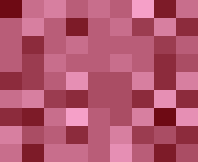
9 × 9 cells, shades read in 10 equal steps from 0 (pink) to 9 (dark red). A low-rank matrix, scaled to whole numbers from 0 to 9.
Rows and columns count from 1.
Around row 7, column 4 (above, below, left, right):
7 7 3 4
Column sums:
43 47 33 37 37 32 35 53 41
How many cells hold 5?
9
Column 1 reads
9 4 4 4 7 3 7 2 3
